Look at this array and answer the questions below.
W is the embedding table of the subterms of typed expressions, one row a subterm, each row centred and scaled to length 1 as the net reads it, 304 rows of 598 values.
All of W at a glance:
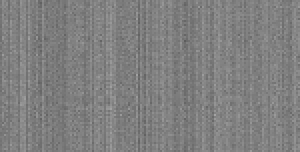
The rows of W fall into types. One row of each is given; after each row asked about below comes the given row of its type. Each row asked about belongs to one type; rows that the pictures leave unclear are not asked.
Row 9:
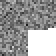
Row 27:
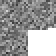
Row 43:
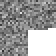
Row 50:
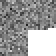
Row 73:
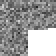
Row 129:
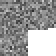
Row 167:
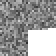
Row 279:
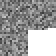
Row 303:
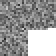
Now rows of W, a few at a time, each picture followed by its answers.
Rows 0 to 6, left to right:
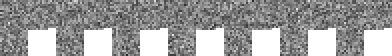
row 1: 167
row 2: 129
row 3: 27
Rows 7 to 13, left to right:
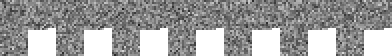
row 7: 50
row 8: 279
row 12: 167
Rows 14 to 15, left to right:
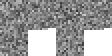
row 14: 167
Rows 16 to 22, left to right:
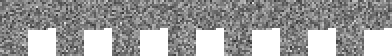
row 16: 50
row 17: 50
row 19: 43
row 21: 50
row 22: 303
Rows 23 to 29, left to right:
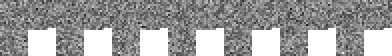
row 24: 27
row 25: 9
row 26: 73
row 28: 43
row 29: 129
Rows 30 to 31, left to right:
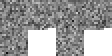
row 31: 279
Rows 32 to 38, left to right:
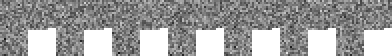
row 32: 303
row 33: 303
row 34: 50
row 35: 9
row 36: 9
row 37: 50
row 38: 129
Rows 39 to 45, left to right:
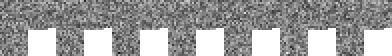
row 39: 43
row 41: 50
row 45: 43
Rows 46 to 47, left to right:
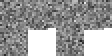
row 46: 43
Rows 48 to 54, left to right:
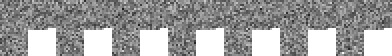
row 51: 167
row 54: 167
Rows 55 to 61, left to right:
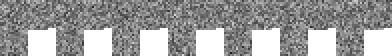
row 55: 27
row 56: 27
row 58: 303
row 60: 43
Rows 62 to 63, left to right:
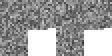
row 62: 50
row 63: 167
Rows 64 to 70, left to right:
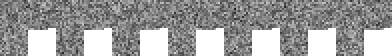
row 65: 303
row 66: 167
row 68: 43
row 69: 43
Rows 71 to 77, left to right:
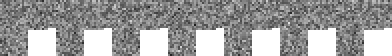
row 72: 73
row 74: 9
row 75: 167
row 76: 303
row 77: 303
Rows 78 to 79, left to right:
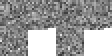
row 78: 167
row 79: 9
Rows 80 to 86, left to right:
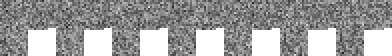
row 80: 303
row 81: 9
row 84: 279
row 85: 303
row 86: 303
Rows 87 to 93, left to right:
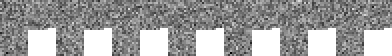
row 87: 50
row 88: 303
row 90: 129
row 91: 27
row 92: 303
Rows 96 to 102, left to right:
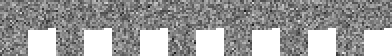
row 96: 43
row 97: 73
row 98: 73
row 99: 303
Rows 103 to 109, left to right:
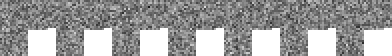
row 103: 279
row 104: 43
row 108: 50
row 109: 303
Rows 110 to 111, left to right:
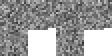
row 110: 27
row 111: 129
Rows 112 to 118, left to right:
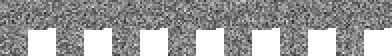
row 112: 27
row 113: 50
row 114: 9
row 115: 43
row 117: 73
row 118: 9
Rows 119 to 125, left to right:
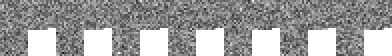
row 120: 50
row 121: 129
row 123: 43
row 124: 167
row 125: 27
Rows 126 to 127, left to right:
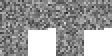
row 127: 303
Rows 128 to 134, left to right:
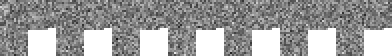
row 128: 167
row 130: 27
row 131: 9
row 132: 27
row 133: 279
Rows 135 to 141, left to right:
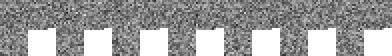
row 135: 129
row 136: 43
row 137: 303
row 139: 129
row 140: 303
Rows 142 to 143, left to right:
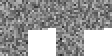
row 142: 167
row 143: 303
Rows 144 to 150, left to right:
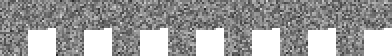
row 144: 279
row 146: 27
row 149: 129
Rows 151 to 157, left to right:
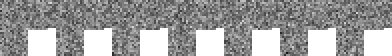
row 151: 73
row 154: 50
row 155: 303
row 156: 43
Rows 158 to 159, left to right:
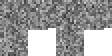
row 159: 50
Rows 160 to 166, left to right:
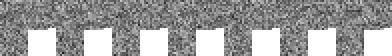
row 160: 9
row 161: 167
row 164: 50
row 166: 167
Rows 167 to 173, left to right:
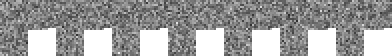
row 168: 129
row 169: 129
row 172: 50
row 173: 73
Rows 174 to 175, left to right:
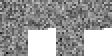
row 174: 50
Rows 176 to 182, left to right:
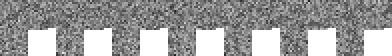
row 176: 167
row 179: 9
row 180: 27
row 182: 73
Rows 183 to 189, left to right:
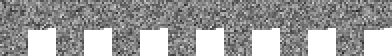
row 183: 50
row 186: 43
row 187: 279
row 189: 167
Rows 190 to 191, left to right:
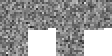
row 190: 9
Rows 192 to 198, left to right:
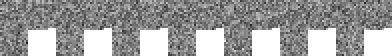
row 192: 303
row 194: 279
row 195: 129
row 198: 279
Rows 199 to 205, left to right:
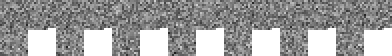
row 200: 9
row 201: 167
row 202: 43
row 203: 279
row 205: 279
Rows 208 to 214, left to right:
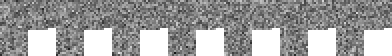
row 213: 129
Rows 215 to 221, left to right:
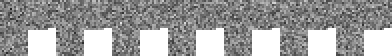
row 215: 43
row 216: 73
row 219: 43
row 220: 27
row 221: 129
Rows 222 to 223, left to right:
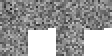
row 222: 9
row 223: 43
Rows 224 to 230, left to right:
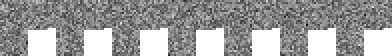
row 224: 27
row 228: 129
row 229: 129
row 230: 50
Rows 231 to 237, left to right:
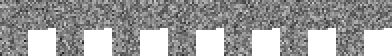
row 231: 129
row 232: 303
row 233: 73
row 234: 27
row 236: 50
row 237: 279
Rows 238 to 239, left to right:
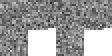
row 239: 50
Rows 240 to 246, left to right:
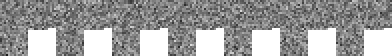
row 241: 27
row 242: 279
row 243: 9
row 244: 129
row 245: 303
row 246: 73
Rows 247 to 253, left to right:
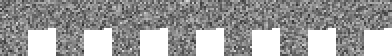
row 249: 167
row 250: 303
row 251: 50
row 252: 27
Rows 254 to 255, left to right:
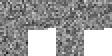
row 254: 167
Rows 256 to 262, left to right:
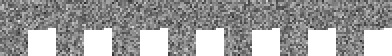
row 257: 279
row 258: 27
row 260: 129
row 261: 43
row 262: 279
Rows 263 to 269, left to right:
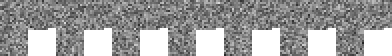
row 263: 43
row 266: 303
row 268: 27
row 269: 27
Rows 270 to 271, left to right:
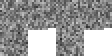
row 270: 73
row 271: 303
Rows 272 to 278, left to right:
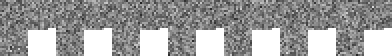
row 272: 50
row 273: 279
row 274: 279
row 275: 27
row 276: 50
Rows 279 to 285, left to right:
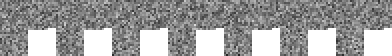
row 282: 73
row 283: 9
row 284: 129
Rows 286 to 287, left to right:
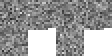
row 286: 43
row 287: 73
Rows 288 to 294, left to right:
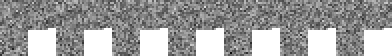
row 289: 167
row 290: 73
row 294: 279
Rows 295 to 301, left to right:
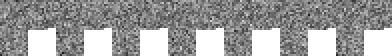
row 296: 43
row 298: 9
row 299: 279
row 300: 50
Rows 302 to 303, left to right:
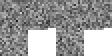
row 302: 279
